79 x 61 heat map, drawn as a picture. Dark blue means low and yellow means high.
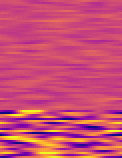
Histogram: heavy tails on both sides. Slope: none. Seam: horizontal, 70% of the way down, the top part calmer. Grain: streaks across.
